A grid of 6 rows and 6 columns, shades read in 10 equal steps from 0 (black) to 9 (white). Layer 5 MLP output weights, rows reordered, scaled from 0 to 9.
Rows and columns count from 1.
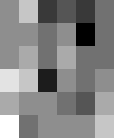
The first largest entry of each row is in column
2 1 2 1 1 1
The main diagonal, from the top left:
5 5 4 5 3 7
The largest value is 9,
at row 6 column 1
